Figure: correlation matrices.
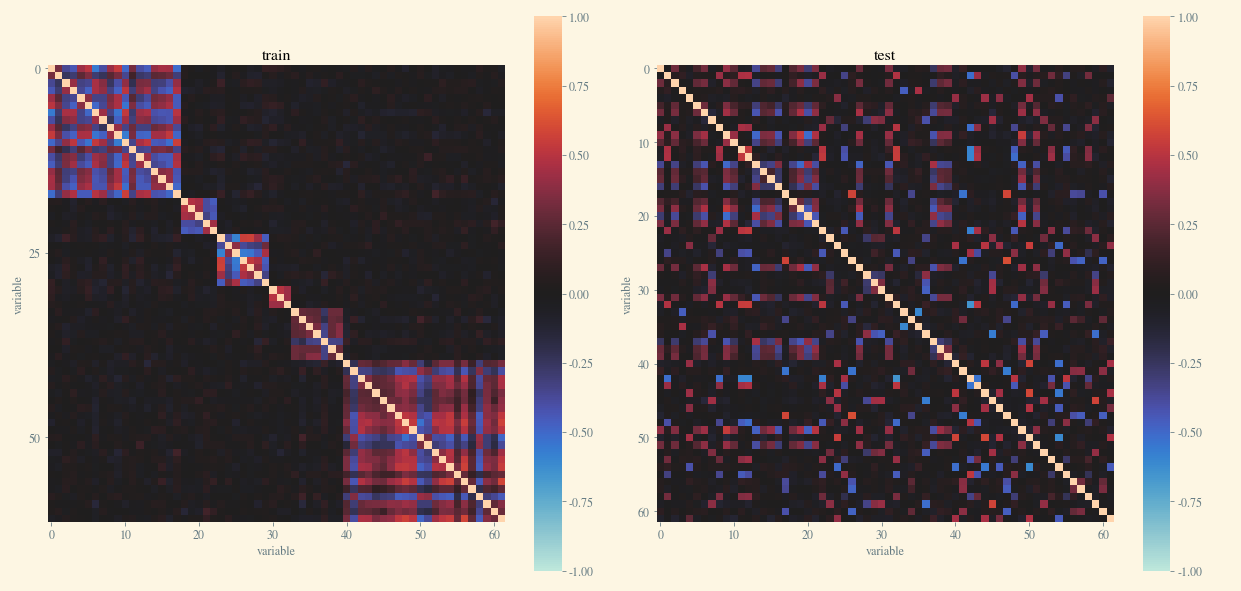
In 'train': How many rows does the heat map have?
62
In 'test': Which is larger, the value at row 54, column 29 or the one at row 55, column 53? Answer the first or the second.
the first
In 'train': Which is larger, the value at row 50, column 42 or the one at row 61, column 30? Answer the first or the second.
the second
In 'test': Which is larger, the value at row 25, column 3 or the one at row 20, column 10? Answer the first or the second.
the first
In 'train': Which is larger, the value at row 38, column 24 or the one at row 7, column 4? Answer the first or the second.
the first
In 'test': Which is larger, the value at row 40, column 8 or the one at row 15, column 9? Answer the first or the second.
the second
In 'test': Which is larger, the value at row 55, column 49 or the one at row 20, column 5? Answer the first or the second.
the first
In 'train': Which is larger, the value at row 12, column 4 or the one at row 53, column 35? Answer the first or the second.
the second
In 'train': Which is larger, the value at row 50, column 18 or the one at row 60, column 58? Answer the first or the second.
the first
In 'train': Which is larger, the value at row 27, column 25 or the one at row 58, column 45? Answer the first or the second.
the second
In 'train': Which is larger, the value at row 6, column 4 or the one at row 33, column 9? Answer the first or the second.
the second
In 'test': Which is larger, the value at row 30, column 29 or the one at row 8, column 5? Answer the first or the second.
the first
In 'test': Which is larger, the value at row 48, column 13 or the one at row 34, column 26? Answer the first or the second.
the first
